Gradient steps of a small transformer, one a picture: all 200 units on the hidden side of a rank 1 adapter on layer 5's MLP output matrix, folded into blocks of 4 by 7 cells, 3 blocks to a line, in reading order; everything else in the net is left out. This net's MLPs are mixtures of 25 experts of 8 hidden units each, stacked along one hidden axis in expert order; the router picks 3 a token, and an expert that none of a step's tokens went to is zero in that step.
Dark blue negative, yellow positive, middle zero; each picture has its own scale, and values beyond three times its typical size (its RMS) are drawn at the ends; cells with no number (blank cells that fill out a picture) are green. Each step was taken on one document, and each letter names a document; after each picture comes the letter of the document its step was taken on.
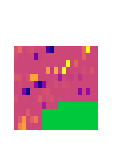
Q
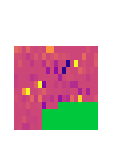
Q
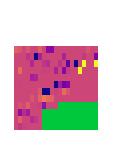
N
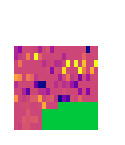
Q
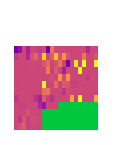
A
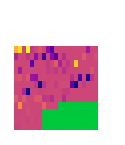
N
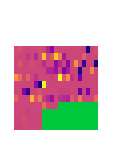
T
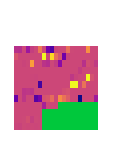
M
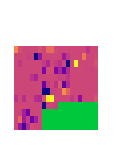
A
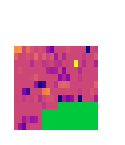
Q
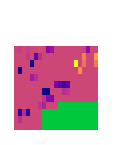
N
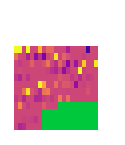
M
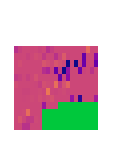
A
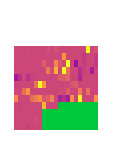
T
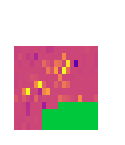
Q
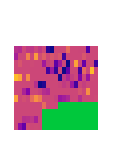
T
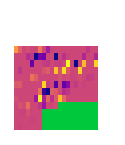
N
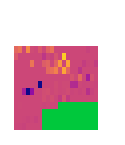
M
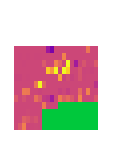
T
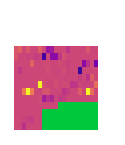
M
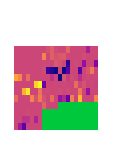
T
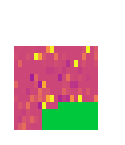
A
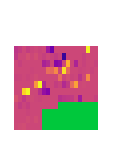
A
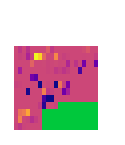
N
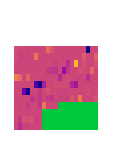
Q
